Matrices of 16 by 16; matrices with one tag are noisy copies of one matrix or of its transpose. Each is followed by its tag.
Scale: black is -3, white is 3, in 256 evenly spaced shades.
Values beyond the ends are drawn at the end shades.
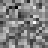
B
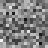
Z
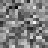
B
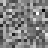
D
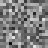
D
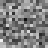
Z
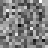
Z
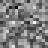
B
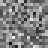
D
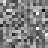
D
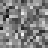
B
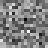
Z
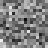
Z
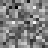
B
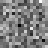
Z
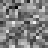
B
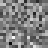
D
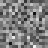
D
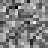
B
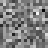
D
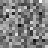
Z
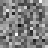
Z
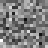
Z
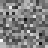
Z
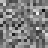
D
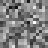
B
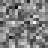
B
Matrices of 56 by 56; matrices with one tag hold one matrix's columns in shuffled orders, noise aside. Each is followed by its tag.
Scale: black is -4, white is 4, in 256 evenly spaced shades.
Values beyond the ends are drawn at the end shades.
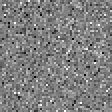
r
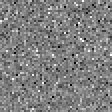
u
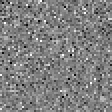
u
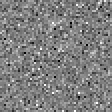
r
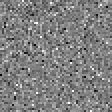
r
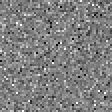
r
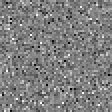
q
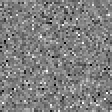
q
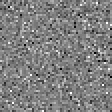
r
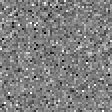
r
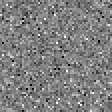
q
